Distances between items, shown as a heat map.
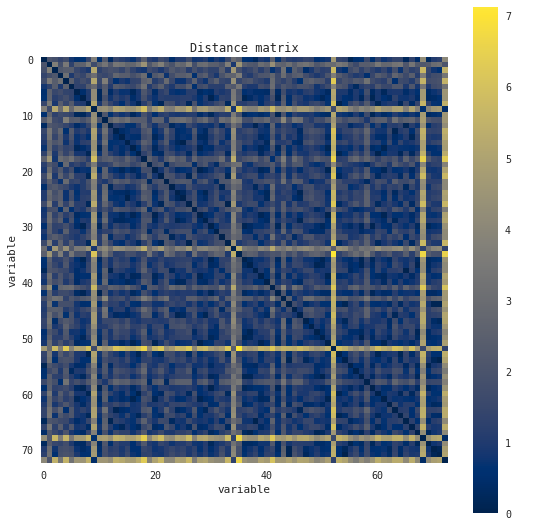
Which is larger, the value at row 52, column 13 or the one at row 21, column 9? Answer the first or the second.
the first
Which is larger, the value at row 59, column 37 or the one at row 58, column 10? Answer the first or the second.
the second
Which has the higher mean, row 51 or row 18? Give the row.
18
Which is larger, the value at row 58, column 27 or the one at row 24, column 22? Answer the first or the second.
the second
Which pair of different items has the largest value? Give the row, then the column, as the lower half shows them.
52, 35
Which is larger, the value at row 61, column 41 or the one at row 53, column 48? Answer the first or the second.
the first
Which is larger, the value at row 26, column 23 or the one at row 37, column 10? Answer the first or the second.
the first
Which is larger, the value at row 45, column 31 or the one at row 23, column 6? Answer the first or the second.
the first
